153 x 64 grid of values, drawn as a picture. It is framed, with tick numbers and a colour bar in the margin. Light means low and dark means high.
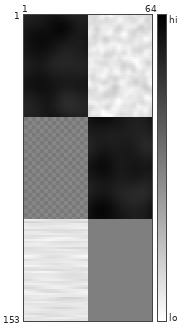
It is made of 3 by 2 panels. Panel 1,1: very high, smooth, faint in contrast. Panel 1,2: very low, blotchy, faint in contrast. Panel 2,1: middling, checkered, faint in contrast. Panel 2,2: very high, smooth, faint in contrast. Panel 3,1: very low, streaked across, faint in contrast. Panel 3,2: middling, flat.
